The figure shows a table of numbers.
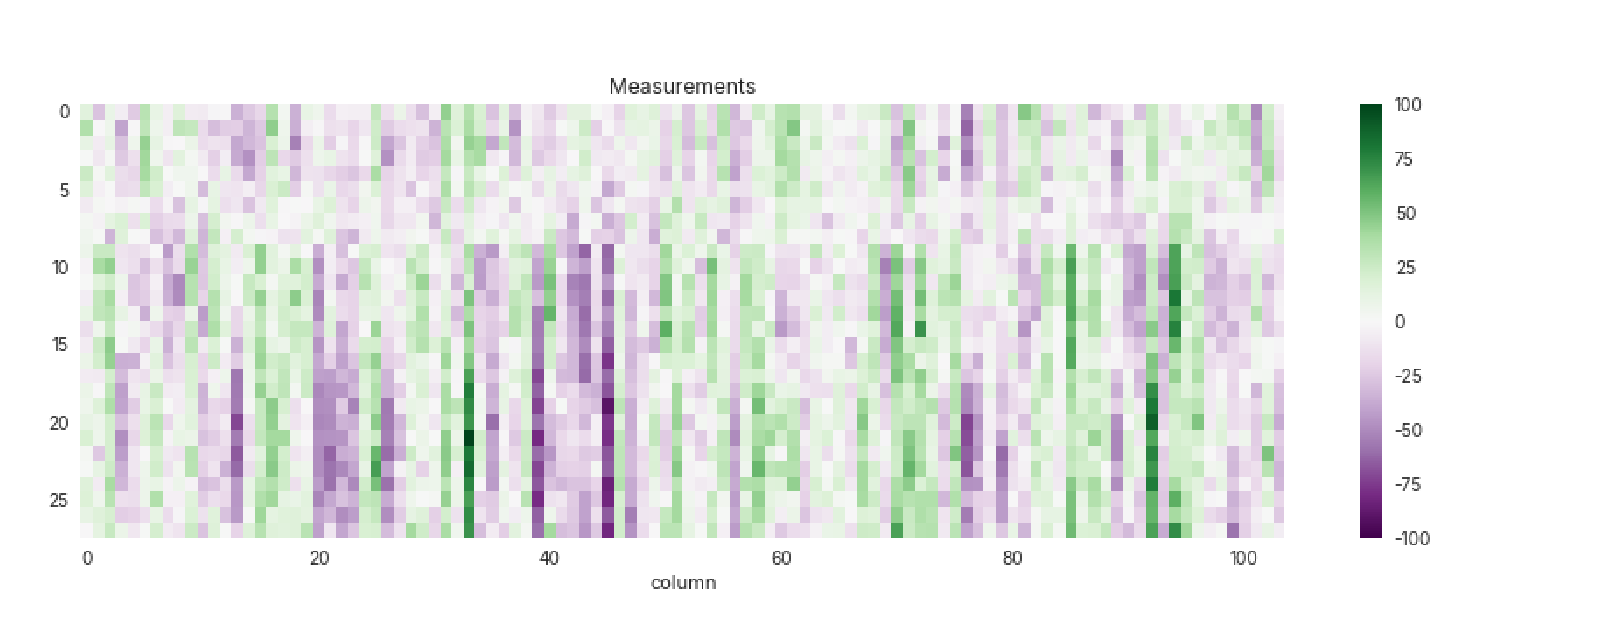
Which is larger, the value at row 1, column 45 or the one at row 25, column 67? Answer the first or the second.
the second
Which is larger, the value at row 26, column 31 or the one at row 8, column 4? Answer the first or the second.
the first
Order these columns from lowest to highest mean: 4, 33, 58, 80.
4, 80, 58, 33
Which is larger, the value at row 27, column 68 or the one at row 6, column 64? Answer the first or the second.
the first
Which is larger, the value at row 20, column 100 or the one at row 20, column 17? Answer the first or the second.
the second
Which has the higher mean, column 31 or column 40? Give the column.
31
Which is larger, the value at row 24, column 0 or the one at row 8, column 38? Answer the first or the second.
the first
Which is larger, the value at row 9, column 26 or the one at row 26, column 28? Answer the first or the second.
the second
